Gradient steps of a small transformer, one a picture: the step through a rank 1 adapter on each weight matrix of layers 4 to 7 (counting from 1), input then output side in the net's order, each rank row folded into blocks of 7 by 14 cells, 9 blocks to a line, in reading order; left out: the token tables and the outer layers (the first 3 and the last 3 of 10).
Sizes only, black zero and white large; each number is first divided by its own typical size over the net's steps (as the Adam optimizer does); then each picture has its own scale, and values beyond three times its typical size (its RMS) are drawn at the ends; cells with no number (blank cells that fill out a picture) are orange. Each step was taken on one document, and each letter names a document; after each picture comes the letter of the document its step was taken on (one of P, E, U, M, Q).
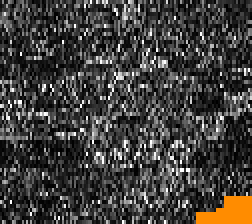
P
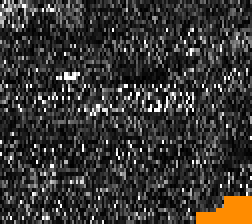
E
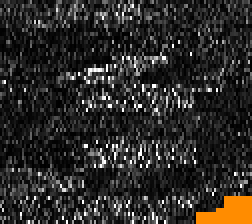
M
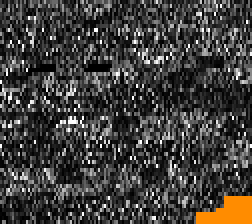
P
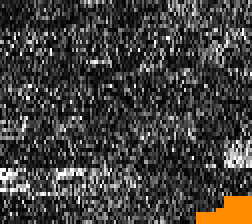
P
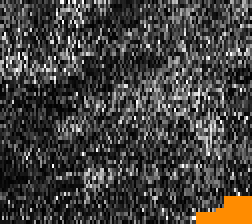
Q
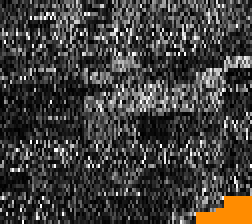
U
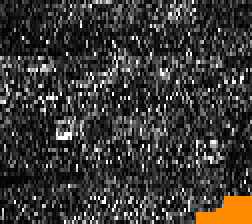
E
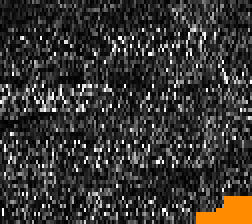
E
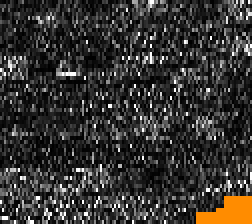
M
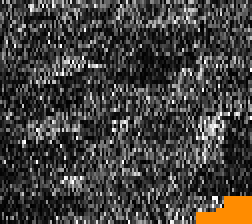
Q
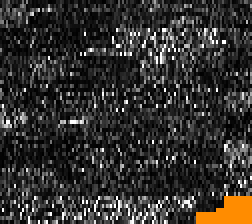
M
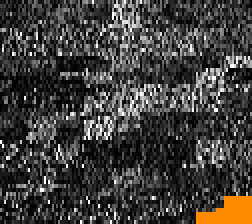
U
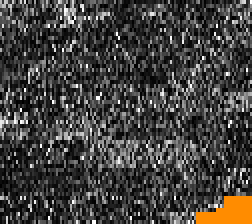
Q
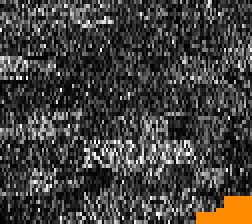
Q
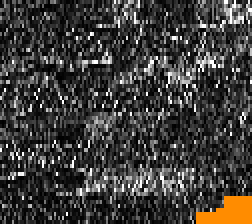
P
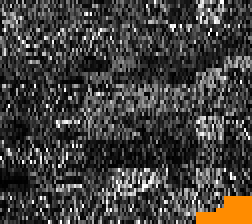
U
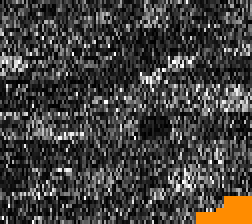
Q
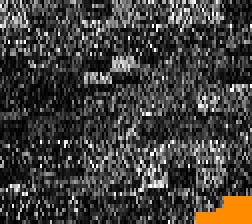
U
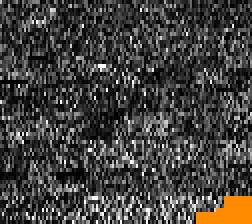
Q
